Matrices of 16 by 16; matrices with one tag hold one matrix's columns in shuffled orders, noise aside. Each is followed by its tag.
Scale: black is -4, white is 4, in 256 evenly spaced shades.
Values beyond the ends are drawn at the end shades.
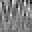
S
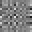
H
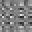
H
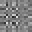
H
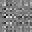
H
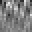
S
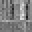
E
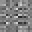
H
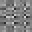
H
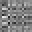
H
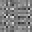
H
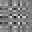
H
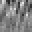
S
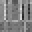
E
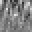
S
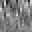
S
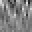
S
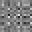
H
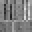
E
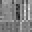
E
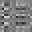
H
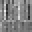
E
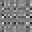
H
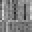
E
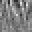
S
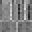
E
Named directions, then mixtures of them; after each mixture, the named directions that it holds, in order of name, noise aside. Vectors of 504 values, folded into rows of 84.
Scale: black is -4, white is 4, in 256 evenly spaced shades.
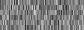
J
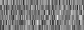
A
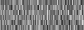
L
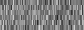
A, J, L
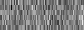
A, J, L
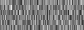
L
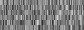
A, J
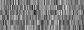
J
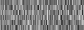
L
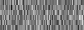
A, J, L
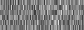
J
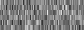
A, J, L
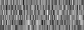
A, L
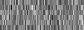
A, J, L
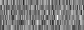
A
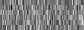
A, J, L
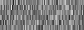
A, J, L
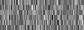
A, J, L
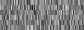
J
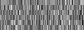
L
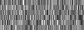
A, L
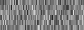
J, L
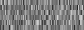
A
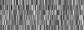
A, J, L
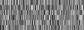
A, J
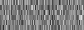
A, J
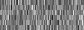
A, J, L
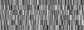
L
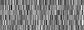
J, L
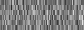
A, J, L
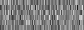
A, J
